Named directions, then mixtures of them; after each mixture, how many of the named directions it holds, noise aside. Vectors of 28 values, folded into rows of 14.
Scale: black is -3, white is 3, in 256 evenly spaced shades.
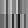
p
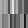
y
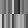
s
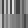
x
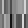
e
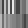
one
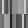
one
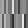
three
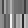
one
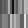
one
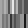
one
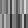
two
